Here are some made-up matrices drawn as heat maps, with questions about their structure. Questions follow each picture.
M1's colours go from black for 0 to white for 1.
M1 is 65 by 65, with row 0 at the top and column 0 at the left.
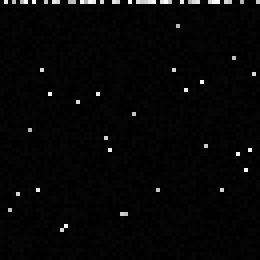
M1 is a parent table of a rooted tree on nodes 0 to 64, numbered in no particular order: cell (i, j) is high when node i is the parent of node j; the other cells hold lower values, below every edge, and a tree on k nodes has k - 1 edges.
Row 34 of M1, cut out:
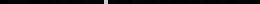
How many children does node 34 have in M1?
1
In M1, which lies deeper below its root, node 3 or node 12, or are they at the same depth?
node 12
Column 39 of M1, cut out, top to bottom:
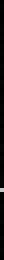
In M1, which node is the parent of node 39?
47
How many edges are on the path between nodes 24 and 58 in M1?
4
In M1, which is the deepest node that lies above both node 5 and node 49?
0
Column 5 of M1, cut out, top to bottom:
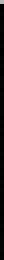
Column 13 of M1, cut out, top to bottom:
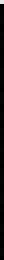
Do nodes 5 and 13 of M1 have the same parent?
yes
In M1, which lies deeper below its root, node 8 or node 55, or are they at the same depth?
node 55
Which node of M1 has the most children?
0
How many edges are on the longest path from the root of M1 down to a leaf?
2
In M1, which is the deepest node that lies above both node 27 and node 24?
0
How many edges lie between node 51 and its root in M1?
2
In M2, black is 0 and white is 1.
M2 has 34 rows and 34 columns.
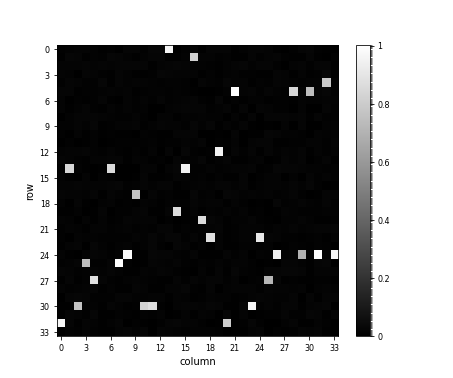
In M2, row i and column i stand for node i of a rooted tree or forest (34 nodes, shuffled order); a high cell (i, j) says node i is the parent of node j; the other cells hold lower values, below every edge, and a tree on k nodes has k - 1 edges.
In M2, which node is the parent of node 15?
14
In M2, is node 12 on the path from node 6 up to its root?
yes
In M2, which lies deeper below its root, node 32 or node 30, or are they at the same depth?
node 32
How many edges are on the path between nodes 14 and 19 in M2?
1
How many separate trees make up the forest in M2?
4
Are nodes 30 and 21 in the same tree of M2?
yes
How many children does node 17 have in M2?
1
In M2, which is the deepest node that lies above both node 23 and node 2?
30
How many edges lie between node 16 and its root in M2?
4
